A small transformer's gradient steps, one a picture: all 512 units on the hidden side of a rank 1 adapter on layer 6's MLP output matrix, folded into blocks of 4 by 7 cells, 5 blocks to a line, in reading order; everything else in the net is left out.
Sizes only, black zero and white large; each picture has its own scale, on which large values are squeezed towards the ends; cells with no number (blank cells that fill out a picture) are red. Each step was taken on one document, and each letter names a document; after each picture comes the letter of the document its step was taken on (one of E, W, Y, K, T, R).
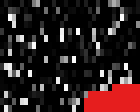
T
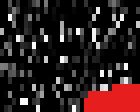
T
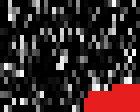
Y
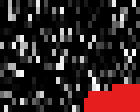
Y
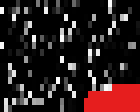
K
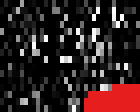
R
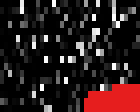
R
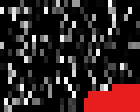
K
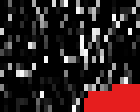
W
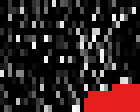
R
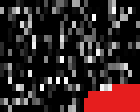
K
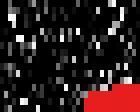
T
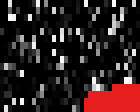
Y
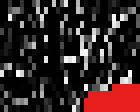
W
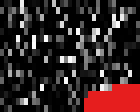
R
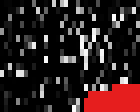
W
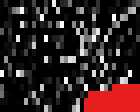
W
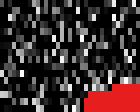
Y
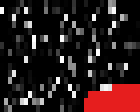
K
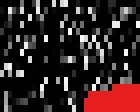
W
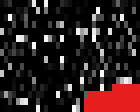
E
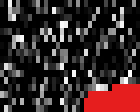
Y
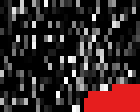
R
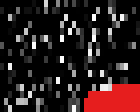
K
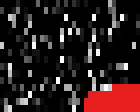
K
